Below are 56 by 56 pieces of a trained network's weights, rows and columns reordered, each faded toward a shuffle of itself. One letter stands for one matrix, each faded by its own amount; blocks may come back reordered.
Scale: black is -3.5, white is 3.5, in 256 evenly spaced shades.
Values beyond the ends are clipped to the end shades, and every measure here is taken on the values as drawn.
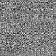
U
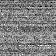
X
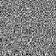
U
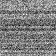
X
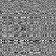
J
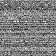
X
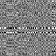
J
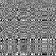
J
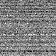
X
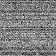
X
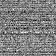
X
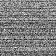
X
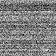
X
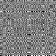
J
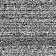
X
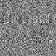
U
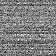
X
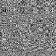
U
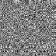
U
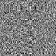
U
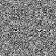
U
